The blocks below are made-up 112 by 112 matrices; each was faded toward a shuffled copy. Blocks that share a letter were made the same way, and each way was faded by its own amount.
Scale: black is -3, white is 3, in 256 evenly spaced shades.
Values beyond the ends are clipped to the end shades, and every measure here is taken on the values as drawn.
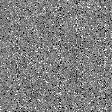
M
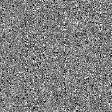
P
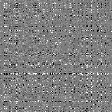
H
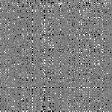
H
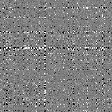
H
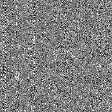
P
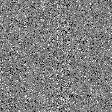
M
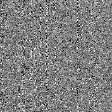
P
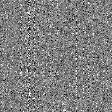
P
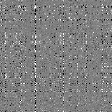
H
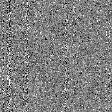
P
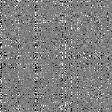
H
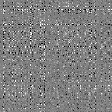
H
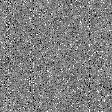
M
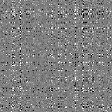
H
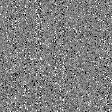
M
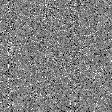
M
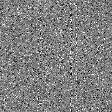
M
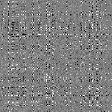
H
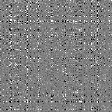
H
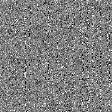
P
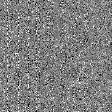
P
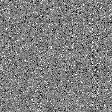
M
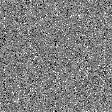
M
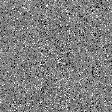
M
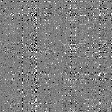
H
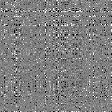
H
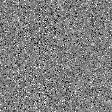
M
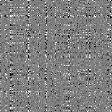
H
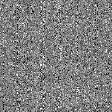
P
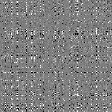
H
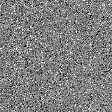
M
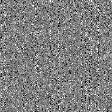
P
